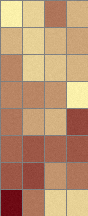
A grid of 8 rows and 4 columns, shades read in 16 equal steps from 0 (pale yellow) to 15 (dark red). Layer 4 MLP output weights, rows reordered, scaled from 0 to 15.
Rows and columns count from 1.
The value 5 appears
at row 2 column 4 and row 5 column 2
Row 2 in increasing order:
2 4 4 5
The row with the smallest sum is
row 1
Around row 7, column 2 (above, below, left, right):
10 8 10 6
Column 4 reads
4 5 4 0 11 10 8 2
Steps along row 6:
up down up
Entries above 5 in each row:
1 0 1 3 2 4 4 2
